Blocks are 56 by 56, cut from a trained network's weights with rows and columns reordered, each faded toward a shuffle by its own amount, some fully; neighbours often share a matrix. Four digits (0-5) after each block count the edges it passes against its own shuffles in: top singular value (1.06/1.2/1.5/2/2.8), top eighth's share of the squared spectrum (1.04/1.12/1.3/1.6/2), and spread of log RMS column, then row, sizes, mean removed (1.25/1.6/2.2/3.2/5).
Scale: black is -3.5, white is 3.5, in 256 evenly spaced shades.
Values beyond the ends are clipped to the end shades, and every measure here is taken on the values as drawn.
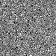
0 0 0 0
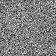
0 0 0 0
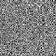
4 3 1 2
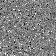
1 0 0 0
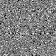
3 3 0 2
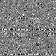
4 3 0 2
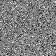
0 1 0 0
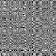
4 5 3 3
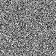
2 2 0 0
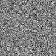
3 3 0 1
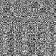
4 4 0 3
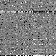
4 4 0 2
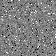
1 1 0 0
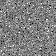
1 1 0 0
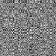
4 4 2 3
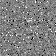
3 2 0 1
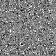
3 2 0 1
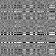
5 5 1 3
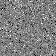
0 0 0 0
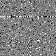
3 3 0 1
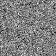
0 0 0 0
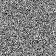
0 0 0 0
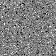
0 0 0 0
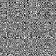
4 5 2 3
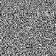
3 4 1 2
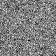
1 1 0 0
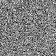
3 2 0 0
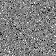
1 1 0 0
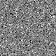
2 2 0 0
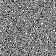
1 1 0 0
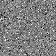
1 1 0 0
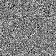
0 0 0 0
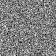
1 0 0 0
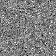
2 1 0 0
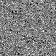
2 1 0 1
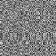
4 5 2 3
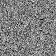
1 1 0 0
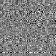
3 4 2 3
